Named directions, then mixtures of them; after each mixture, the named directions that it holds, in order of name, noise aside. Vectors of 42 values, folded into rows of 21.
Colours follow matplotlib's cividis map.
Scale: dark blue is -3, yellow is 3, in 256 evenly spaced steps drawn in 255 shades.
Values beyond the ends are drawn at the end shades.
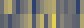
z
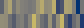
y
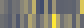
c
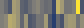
c, y, z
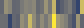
c, y, z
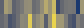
c, y, z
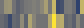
c, y, z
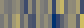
c, y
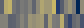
y, z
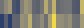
c, z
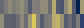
c, y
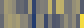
c, y, z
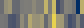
c, y, z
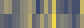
c, z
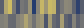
c, y, z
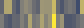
c, y, z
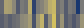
z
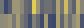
z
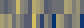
y, z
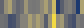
c, y, z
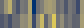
z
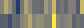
c, z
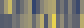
z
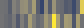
c
